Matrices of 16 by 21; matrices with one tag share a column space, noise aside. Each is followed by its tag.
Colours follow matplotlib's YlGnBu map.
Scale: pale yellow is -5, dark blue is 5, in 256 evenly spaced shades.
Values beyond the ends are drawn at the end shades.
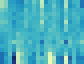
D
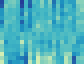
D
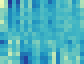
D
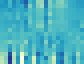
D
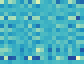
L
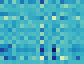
L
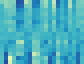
D
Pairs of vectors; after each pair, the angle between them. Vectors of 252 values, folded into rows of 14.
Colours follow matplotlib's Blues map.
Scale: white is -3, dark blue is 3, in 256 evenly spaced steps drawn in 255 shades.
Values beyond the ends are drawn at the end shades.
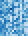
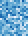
partly aligned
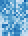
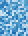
orthogonal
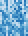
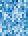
partly opposed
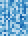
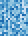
nearly opposite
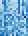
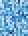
partly aligned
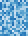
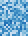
orthogonal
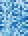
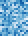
nearly opposite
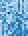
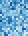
partly opposed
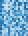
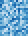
partly aligned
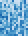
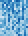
nearly opposite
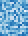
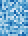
nearly parallel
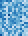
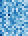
nearly parallel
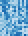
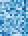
partly opposed
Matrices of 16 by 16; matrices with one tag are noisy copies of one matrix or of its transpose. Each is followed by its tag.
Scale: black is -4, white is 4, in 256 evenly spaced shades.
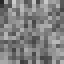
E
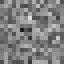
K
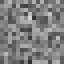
K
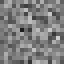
K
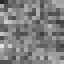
E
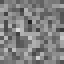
K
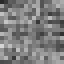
E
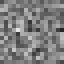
K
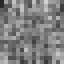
E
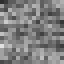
E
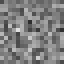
K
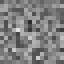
K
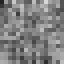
E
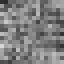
E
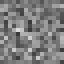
K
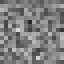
K
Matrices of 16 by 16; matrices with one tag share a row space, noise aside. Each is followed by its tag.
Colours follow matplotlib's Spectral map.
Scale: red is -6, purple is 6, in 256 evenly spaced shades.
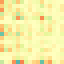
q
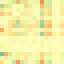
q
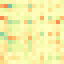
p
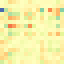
p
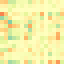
p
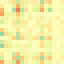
q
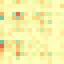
q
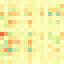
p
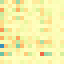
q
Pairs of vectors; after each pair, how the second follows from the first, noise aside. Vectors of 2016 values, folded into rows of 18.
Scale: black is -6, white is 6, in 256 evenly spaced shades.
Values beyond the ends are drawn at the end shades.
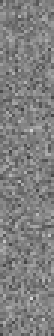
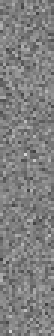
shuffled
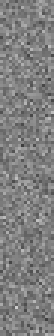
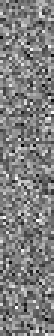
scaled up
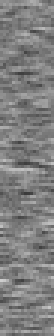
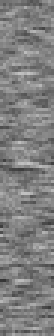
negated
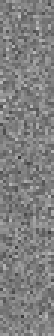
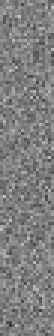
shuffled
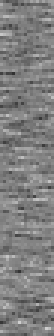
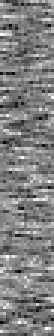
scaled up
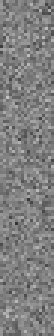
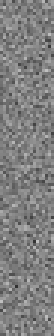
shuffled
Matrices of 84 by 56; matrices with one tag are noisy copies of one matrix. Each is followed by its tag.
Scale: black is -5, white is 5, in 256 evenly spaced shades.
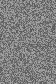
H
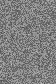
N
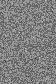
H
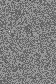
N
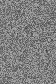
N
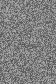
H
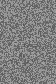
H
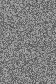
H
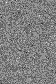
N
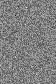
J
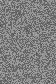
N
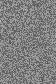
J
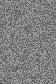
N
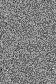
H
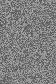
N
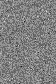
J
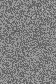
J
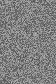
N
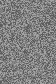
N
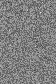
J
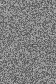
H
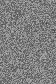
N
